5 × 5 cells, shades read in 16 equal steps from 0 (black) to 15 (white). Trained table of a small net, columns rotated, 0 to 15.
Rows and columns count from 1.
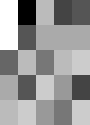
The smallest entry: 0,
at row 1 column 2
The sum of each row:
35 50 47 40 51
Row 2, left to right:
15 5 10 10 10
